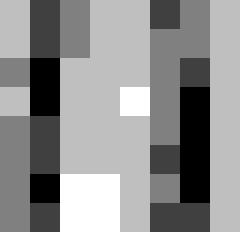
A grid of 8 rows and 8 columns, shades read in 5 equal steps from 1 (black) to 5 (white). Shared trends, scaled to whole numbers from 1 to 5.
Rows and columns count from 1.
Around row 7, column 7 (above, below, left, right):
1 2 3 4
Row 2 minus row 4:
0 1 -1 0 -1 0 2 0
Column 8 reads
4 4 4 4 4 4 4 4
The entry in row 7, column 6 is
3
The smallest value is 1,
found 7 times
